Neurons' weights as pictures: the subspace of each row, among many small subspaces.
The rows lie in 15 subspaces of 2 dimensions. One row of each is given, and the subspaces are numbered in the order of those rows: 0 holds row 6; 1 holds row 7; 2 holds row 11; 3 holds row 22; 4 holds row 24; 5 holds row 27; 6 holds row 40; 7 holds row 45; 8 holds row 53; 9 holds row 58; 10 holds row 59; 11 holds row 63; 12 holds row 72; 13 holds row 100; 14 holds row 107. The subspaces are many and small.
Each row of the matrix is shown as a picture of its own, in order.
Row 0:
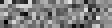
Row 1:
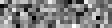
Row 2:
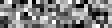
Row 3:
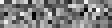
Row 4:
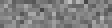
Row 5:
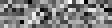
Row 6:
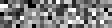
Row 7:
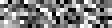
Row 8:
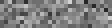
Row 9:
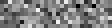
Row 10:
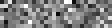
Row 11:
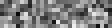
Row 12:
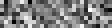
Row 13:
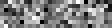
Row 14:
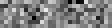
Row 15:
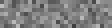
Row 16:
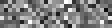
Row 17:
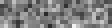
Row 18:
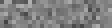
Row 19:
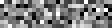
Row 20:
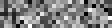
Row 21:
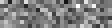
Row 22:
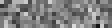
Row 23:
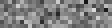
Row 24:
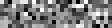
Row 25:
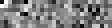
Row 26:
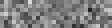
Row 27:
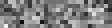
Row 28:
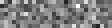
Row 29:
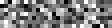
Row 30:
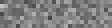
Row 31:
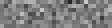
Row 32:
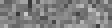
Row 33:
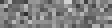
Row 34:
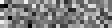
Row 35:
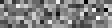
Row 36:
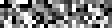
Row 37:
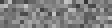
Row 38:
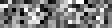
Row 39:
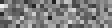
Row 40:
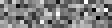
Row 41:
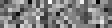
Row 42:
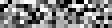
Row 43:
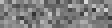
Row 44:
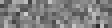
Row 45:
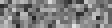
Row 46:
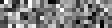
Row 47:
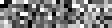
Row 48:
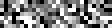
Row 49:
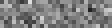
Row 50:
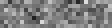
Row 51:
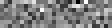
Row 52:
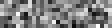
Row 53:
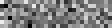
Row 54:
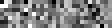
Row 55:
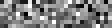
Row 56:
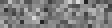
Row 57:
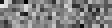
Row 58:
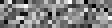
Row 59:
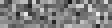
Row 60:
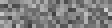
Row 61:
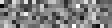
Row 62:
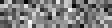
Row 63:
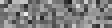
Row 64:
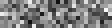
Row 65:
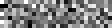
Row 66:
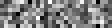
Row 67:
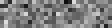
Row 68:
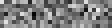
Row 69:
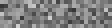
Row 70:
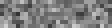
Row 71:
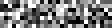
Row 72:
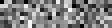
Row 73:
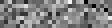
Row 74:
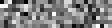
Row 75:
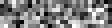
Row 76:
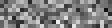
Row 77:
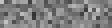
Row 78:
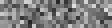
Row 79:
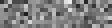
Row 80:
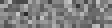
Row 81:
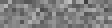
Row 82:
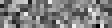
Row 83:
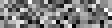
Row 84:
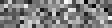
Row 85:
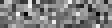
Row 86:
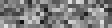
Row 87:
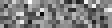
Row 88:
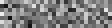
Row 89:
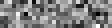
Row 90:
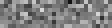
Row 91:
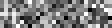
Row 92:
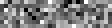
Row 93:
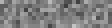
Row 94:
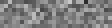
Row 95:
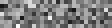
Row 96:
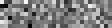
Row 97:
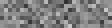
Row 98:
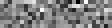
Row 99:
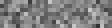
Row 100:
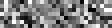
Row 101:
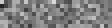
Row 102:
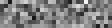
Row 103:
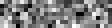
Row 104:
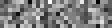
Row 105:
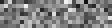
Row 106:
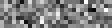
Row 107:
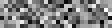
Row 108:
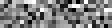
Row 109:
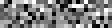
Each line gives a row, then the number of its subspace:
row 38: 7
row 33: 11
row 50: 5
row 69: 0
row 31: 10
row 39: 0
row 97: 14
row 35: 6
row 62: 12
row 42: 2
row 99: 3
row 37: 3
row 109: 4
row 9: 1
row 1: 7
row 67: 14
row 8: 9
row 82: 3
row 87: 10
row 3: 13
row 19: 6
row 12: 13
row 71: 0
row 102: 2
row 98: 4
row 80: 11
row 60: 8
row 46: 0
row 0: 9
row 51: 4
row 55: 10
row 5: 2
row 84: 3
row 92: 5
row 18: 9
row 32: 10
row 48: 13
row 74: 3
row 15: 1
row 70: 7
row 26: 9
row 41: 11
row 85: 10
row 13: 5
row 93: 5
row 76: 14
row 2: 4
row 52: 2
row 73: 9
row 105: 3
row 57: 12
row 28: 1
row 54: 8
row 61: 1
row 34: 8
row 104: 11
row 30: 0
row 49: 6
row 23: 6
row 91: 9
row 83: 14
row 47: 12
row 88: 8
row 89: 4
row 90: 10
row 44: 3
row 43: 13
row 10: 14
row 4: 10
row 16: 14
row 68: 13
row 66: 11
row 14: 7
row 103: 7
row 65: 8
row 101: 0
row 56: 5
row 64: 12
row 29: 1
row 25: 12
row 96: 8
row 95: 0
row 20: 9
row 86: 7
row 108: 4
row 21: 1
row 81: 2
